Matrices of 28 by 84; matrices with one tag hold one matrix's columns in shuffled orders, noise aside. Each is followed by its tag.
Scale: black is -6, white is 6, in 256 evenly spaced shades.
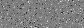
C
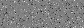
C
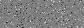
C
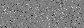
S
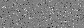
S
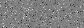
S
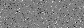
C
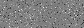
S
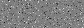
C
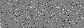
S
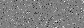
C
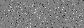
S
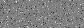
C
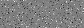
C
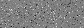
S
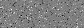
S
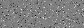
S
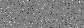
C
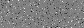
C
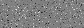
S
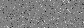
C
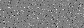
S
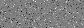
C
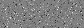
S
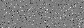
S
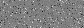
C
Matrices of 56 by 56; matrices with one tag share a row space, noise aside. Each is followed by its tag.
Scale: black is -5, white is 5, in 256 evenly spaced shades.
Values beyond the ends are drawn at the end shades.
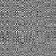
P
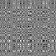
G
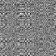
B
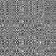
P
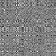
P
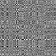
P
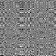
B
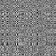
P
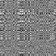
B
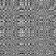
B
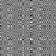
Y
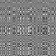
G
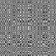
G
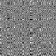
Y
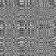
B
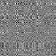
P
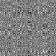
G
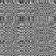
B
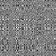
P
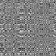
B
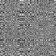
B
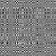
P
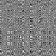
Y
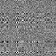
P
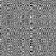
Y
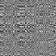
B
